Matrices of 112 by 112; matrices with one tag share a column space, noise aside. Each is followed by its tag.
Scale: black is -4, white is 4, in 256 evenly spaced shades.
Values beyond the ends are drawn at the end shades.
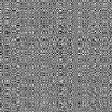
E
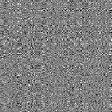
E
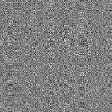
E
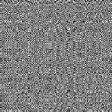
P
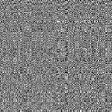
P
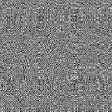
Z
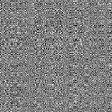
E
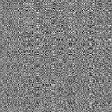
E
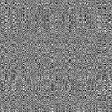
Z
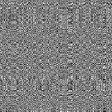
Z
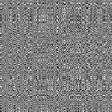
Z
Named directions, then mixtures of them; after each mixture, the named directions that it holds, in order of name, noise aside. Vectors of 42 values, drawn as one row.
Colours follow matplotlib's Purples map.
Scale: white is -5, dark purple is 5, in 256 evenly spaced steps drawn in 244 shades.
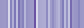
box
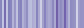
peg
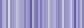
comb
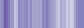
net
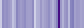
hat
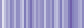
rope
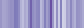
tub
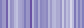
comb, net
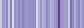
box, hat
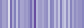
box, comb, tub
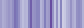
tub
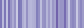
peg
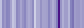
hat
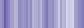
net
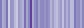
comb, net, rope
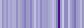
comb, hat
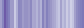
net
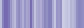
hat, net, tub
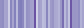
box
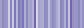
box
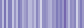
peg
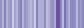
comb, hat, peg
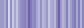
box, comb, hat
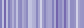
peg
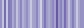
peg
